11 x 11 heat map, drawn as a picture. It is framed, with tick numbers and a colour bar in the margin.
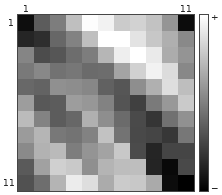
Ninth with the lowest average: bottom right. Calmest part: centre. Ninth with the highest average: top middle. Grain: diagonal, down to the right.
